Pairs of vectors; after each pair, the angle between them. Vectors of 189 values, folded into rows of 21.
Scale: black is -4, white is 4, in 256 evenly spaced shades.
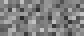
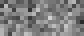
partly opposed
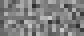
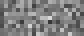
nearly parallel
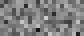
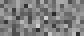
nearly parallel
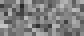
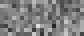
partly opposed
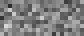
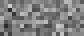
nearly opposite
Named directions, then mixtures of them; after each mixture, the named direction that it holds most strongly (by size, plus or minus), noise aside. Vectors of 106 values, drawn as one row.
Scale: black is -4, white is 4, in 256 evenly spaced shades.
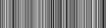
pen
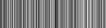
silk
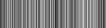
silk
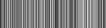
silk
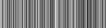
silk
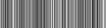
pen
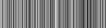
silk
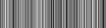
pen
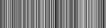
silk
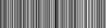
silk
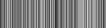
silk
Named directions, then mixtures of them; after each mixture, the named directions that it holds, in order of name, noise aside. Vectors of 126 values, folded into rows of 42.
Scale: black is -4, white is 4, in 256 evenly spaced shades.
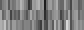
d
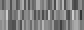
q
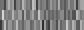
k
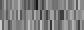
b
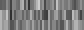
d, q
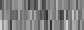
b, d, q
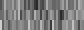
b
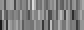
b, k, q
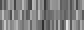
d, k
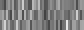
d, k, q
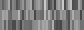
d, q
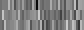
b, k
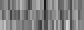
d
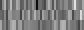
b, q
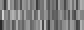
d, k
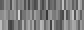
b, q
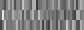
k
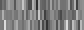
b, d, k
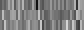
b, k
